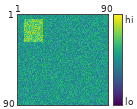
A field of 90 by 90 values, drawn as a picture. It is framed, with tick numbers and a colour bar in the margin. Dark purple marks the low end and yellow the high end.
No regular stripes run through it. The top left is the ninth with the highest average. In the top left lies a patch that is higher than the rest.
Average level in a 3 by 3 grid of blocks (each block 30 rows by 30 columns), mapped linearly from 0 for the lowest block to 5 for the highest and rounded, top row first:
5 0 0 / 0 0 0 / 0 0 0
